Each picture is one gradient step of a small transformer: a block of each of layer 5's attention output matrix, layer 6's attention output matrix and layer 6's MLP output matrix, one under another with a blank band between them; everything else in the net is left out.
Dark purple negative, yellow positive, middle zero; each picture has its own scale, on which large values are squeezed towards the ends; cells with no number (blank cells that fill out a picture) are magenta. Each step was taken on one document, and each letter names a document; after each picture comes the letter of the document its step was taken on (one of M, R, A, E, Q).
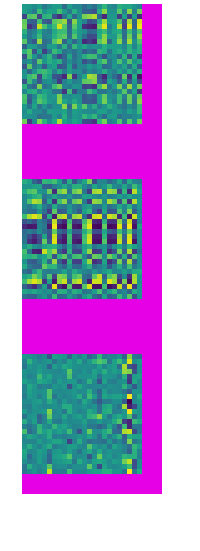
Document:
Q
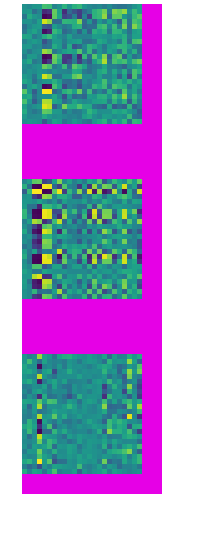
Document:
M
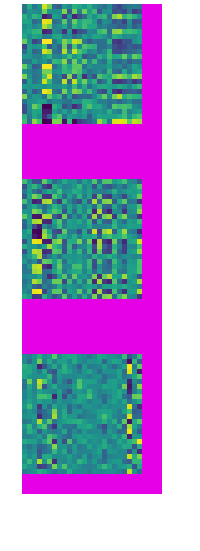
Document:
M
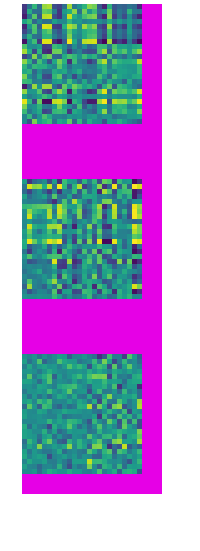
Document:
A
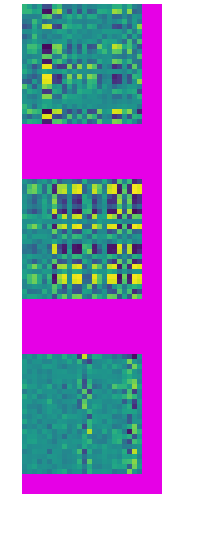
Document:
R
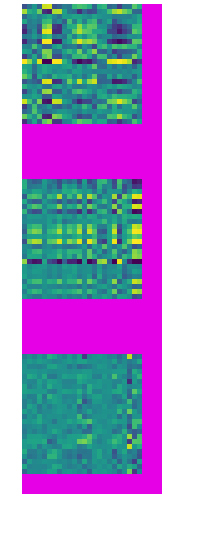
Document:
R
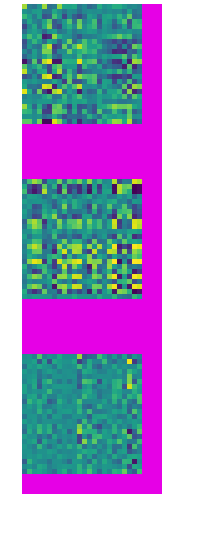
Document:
R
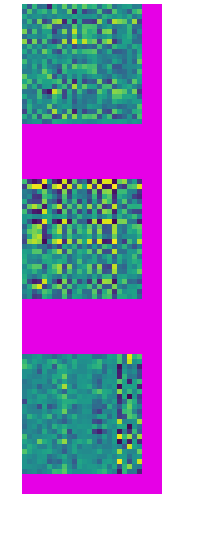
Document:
Q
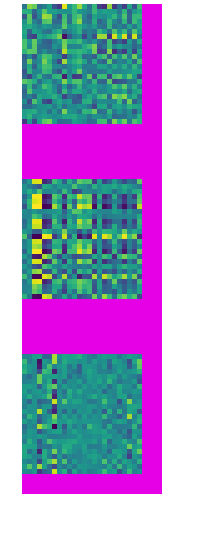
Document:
M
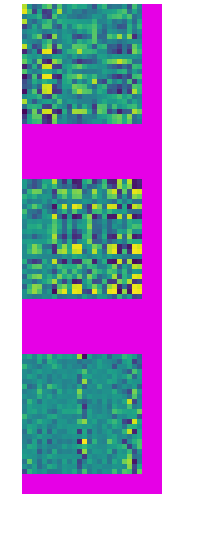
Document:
R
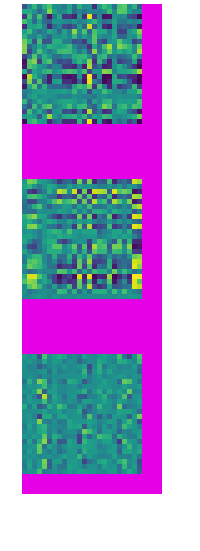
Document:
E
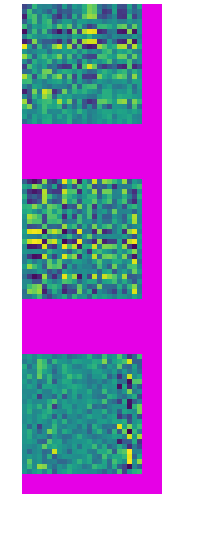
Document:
Q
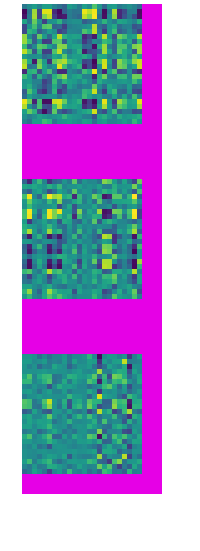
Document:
A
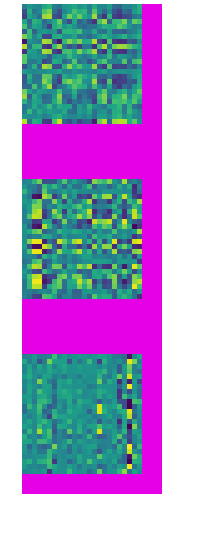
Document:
Q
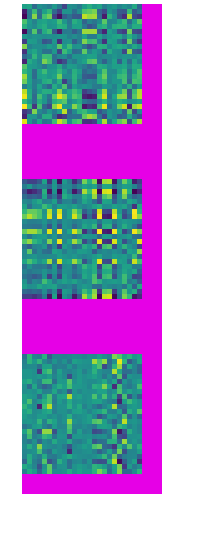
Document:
A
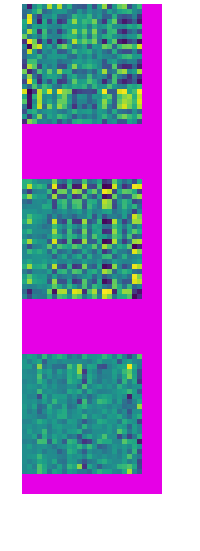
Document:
E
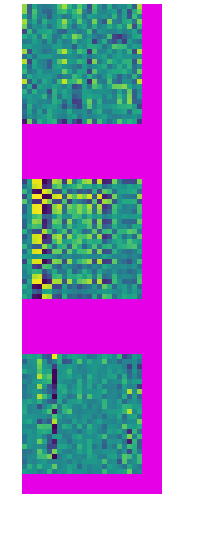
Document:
M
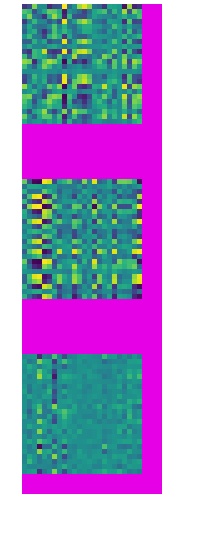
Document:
M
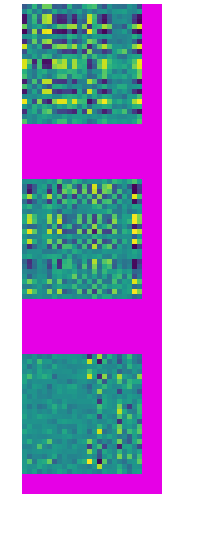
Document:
A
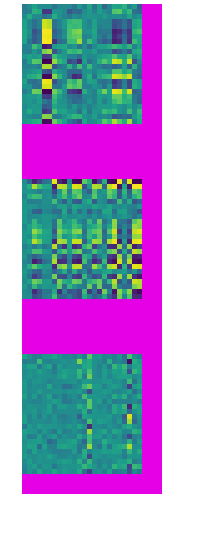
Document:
R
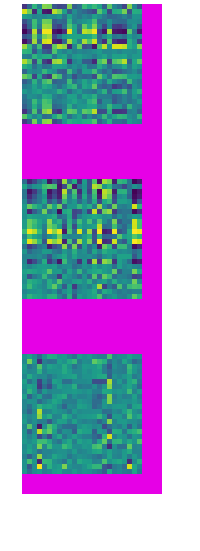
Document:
A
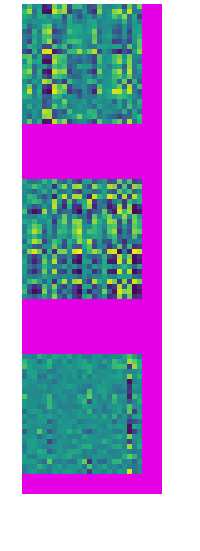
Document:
R
